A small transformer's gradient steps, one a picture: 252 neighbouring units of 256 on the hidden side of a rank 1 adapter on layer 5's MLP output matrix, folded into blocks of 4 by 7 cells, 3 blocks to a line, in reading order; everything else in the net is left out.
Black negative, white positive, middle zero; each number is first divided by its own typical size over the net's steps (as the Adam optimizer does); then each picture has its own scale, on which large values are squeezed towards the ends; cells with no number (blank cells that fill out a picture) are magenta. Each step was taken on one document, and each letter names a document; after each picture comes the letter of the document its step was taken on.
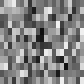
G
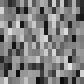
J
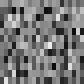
G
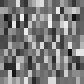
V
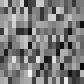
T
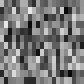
T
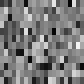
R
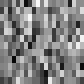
R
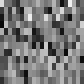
G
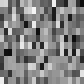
J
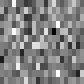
R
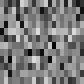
J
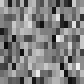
V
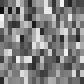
G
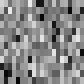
J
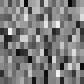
T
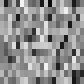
J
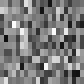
T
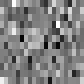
R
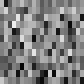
J
